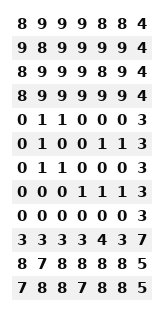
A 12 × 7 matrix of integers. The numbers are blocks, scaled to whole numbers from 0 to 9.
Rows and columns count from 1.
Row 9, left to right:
0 0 0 0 0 0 3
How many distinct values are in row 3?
3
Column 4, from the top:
9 9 9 9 0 0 0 1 0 3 8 7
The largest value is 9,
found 17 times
